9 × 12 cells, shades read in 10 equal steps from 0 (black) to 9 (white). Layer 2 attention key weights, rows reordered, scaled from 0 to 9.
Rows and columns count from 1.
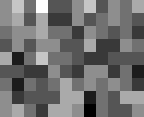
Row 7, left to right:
4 1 4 3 4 6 4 5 4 5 4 2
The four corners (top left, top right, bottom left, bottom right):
5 6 5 5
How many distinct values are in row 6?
5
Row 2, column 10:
5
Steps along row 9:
up down down up same down down up down same up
